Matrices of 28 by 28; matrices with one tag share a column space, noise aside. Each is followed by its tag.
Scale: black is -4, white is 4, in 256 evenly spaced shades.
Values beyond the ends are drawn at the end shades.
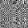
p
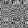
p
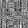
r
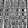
r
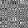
p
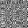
p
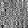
r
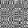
p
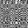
p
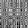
r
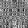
r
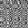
p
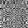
p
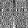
r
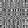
r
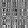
r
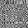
p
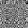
p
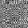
p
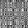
r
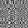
p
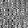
r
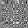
p
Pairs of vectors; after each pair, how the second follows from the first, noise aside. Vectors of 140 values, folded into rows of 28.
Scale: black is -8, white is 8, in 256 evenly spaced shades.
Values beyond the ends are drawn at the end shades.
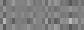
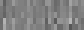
sign-scrambled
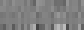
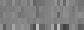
sign-scrambled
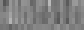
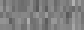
wrapped around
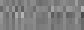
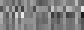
scaled up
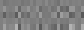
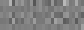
wrapped around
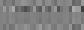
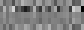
scaled up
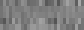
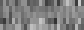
scaled up
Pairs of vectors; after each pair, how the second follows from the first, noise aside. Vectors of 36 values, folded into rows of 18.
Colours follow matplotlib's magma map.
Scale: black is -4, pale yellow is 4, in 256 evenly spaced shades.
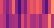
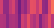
shrunk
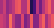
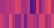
shrunk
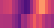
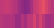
shrunk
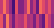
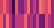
copied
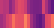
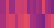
shrunk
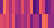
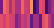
copied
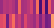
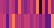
copied
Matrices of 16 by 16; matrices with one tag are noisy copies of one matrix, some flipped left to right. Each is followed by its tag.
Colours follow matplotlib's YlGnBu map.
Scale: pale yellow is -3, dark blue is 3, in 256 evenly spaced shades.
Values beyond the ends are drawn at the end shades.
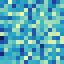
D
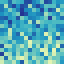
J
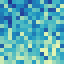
J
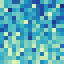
J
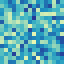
D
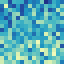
J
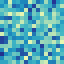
D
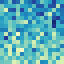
J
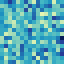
D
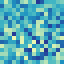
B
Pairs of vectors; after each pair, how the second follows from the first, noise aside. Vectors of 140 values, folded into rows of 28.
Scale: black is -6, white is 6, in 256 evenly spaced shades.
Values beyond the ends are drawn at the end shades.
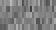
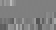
partly zeroed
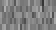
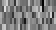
scaled up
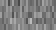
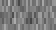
sign-scrambled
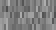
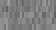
shrunk
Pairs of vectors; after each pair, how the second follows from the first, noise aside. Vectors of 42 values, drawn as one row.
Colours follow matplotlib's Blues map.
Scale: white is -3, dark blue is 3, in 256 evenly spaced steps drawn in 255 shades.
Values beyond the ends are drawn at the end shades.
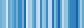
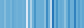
partly zeroed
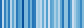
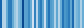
sign-scrambled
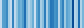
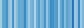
shrunk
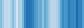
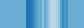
partly zeroed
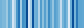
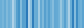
shrunk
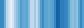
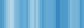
shrunk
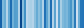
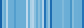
partly zeroed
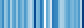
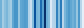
sign-scrambled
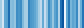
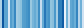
sign-scrambled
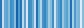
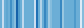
partly zeroed
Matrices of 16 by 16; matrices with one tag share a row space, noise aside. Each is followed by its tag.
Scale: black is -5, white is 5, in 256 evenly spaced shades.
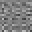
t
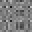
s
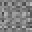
t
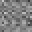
t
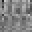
t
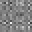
s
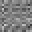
t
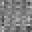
t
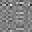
s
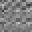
t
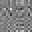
s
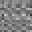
t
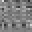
t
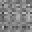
t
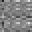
t
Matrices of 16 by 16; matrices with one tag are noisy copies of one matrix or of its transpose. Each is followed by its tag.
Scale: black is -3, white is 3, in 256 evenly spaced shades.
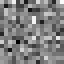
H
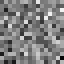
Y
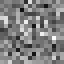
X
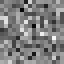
X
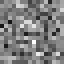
X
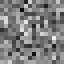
X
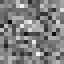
X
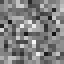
X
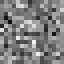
X
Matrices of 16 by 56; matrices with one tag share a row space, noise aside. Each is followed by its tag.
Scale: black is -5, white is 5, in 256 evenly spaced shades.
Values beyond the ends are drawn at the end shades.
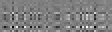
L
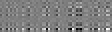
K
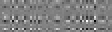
L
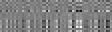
K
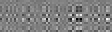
K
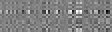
K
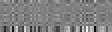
L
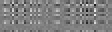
L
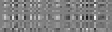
L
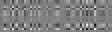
L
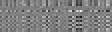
K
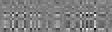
L
